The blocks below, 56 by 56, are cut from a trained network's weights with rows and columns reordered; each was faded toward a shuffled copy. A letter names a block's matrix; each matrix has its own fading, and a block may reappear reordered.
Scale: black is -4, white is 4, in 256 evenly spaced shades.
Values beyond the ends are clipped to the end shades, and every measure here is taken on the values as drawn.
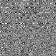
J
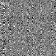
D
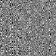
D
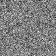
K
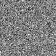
K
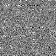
J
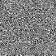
J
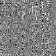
D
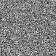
K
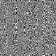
D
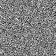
K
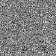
J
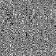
D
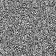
K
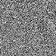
K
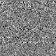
J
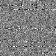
J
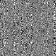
D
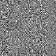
D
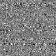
J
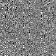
D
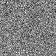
K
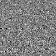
J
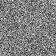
K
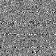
J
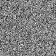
K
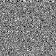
J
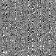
D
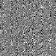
D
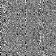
D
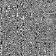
D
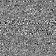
J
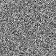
K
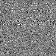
J
